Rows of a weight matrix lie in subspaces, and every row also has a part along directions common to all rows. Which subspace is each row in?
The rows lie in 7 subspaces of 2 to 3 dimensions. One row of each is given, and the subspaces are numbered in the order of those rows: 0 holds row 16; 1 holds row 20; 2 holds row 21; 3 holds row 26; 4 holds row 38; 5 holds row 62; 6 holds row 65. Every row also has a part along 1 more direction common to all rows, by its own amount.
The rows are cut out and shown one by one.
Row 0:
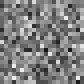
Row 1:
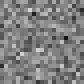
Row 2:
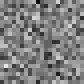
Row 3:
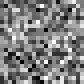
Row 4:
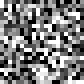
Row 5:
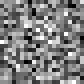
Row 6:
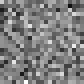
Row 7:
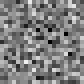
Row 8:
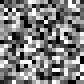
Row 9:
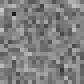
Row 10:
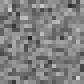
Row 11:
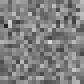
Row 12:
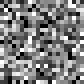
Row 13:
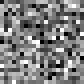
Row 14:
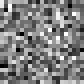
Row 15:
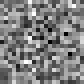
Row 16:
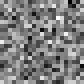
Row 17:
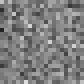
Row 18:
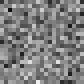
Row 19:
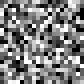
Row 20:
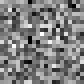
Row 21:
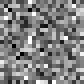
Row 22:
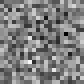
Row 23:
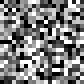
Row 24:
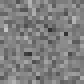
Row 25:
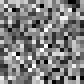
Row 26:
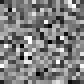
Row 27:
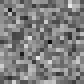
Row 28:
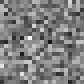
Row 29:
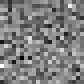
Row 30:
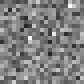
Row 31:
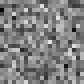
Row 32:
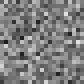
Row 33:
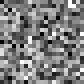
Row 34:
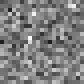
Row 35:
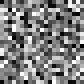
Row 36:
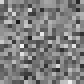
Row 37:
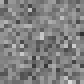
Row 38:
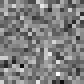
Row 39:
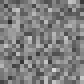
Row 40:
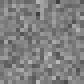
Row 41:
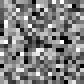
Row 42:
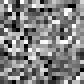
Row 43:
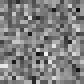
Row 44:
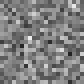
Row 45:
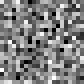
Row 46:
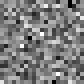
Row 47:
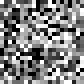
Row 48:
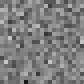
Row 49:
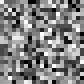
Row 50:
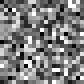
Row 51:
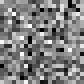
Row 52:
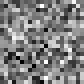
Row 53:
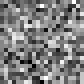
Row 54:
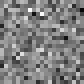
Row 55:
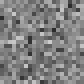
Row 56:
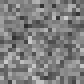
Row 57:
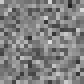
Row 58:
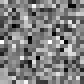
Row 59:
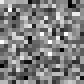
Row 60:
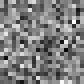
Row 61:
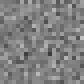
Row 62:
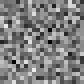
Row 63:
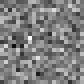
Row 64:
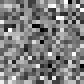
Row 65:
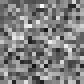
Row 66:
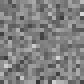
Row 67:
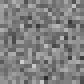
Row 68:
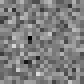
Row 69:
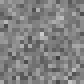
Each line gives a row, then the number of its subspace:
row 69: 4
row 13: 0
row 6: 0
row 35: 0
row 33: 2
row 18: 4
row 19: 2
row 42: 1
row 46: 4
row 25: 6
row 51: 5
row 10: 1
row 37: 4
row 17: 0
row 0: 3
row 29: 3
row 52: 6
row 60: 4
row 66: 4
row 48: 0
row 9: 0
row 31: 0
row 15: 5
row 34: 1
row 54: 2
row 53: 6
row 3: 6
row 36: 4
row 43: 3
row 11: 5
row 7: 5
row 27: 1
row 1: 2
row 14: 3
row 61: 3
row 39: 6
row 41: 2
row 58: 4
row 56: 6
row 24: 5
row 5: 5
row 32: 1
